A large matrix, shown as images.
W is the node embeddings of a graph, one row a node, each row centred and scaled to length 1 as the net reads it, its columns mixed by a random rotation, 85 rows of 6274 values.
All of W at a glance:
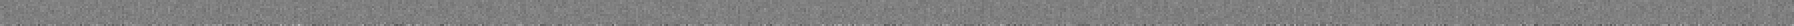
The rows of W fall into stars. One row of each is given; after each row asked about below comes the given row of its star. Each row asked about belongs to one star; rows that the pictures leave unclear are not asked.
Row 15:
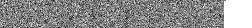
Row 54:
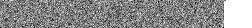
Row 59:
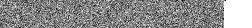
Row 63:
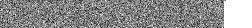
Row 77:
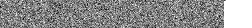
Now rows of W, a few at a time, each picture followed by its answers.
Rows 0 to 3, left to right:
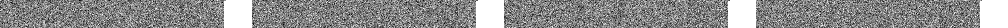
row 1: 59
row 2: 59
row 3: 59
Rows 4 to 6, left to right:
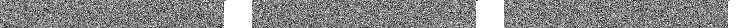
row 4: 63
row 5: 54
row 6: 77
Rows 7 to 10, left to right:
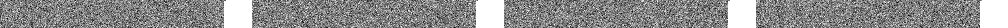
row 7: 63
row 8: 59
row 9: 59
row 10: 63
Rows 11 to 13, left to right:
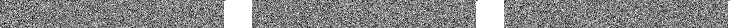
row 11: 77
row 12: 59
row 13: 54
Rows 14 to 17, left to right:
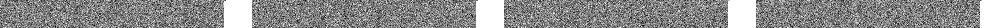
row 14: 59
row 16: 15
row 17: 54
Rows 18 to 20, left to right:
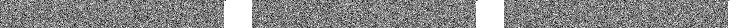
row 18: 63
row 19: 59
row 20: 15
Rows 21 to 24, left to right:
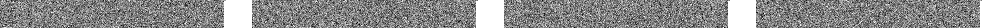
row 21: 59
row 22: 63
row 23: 63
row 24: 77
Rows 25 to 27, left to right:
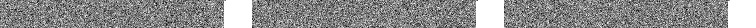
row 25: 63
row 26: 59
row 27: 77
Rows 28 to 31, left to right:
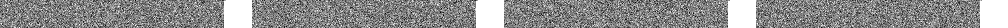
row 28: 15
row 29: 15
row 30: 77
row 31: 15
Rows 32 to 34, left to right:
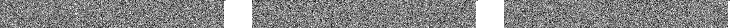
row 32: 15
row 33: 59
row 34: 77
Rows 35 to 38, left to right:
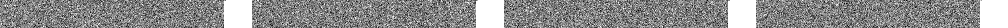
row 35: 15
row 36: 15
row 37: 77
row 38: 54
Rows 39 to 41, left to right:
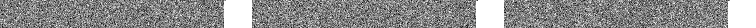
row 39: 15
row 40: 59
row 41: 77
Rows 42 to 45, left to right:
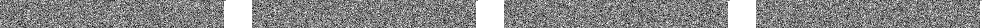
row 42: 15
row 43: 59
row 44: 77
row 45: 15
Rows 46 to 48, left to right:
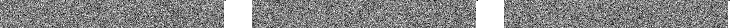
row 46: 63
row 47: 59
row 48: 63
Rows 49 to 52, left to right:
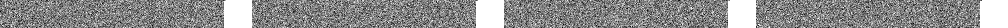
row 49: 15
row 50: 54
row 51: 15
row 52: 59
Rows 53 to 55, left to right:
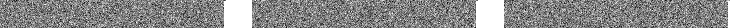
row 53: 59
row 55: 54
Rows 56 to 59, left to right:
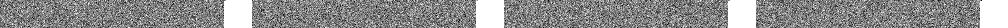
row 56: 77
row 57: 63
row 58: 59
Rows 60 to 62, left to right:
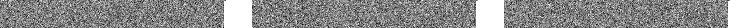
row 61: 77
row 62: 77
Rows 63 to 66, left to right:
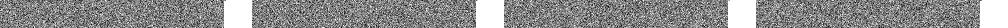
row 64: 15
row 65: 54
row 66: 59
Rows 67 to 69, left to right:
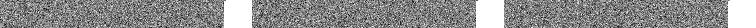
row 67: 63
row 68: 63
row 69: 54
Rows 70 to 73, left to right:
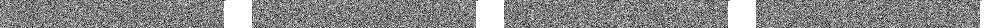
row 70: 77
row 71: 63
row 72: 15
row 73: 15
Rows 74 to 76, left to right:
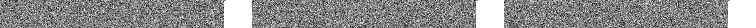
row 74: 59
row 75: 15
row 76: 54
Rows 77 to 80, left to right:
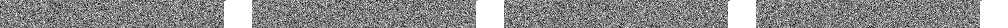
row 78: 54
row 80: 54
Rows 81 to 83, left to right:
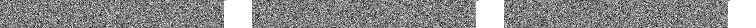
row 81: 15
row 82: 59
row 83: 54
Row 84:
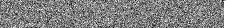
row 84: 15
